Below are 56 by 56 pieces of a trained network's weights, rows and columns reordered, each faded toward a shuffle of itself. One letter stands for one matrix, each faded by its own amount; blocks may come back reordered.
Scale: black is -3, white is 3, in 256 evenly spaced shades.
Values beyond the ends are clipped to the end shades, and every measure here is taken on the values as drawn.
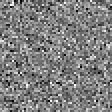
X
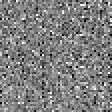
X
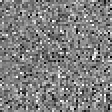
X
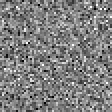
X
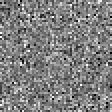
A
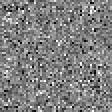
X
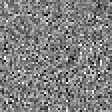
A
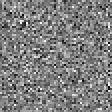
A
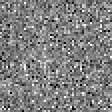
X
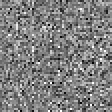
A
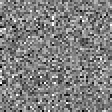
A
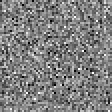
X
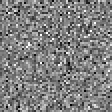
A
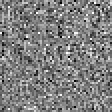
A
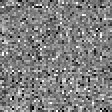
X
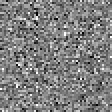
A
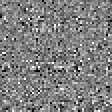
X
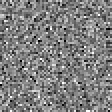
X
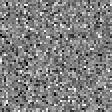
X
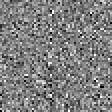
A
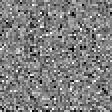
X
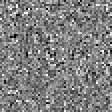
A
